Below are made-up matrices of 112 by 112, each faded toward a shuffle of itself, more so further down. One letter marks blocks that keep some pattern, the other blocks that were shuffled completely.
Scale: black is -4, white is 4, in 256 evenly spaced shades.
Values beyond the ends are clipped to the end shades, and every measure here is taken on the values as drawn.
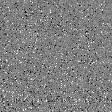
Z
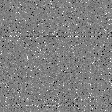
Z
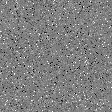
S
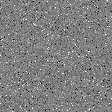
S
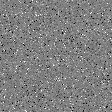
S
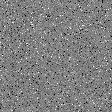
S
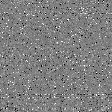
Z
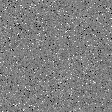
S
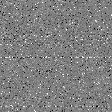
Z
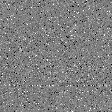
Z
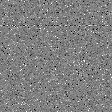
Z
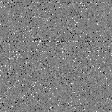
Z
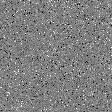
S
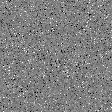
S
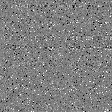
Z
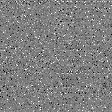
Z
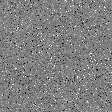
S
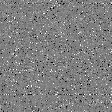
Z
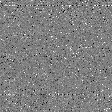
Z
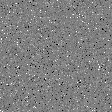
S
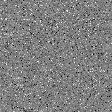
Z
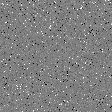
S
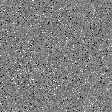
Z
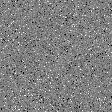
S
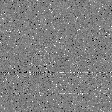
Z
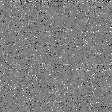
Z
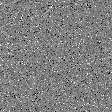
S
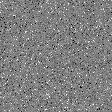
S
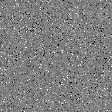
Z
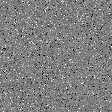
S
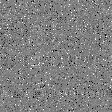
Z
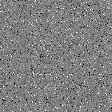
Z
